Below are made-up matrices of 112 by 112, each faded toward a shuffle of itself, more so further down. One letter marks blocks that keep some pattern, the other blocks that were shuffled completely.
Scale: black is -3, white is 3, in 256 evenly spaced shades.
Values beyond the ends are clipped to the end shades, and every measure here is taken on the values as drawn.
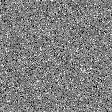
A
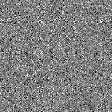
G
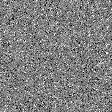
A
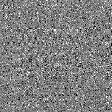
G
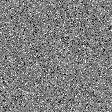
A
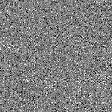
G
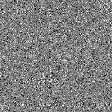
G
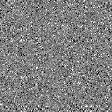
G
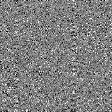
G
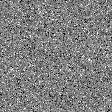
A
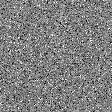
A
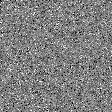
A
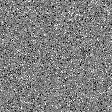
A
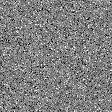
A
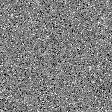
A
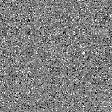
G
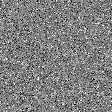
A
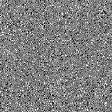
G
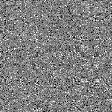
G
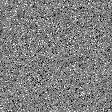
A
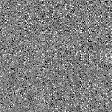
G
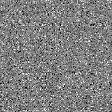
G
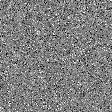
A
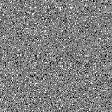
G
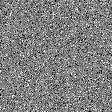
A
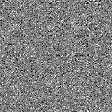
G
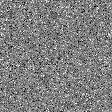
A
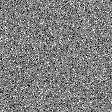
A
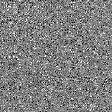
G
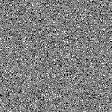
G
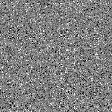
G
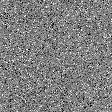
A
